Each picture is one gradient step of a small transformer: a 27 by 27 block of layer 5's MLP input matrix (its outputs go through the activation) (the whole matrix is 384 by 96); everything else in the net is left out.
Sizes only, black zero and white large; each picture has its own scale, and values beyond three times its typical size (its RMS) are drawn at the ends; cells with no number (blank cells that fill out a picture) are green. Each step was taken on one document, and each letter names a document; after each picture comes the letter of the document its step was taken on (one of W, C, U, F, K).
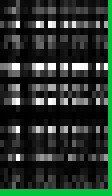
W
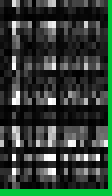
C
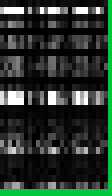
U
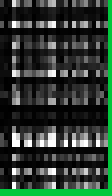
C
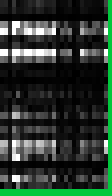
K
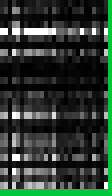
K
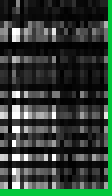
K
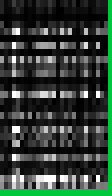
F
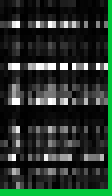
W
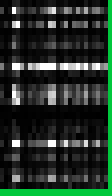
W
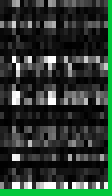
C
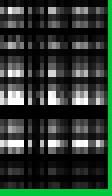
U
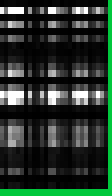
U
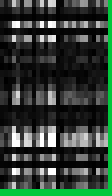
C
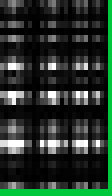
U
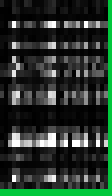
C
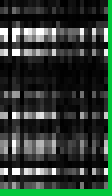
K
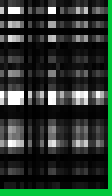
U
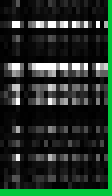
W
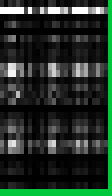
U
